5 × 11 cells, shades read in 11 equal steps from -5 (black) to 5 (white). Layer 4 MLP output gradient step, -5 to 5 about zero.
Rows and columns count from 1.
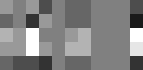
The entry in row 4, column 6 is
2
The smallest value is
-4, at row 2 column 11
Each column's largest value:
2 1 5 1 0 2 2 0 0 0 5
